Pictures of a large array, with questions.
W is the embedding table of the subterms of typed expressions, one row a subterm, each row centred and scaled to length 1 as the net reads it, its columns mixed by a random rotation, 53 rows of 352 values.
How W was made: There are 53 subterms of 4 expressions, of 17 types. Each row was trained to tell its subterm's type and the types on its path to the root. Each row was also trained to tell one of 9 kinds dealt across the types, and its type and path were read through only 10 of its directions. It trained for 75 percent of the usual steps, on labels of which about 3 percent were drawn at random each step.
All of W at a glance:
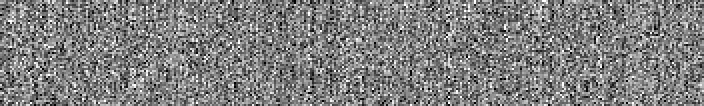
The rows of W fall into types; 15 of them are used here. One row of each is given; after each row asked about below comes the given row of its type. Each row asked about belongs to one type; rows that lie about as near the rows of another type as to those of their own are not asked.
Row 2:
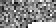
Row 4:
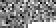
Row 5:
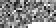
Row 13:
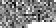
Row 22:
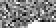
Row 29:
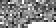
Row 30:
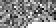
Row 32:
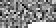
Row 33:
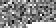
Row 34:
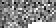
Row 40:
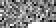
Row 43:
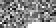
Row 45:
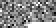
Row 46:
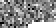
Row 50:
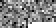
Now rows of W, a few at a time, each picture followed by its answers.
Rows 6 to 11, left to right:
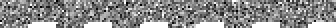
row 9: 5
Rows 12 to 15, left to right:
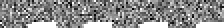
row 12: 34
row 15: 43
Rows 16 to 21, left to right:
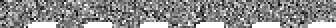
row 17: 29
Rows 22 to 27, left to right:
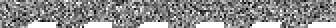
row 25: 32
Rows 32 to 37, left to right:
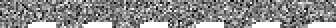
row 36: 34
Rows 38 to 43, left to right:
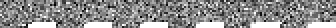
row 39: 43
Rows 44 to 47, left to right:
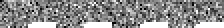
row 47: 33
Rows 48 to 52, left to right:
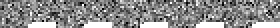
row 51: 40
